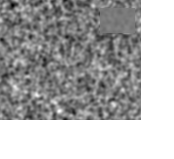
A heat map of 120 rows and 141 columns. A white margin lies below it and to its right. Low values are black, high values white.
Odd patch: calmer, in the top right. Grain: blotchy. Calmest part: top right. Stripes: none.
